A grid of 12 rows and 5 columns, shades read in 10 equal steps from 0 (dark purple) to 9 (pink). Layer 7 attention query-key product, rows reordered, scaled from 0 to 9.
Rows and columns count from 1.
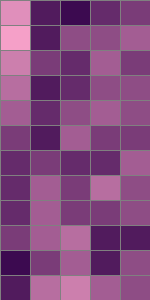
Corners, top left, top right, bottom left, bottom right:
8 3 1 4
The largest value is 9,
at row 2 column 1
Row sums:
14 23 20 17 20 15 14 20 17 16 13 23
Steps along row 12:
up up down down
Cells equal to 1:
8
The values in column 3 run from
0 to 7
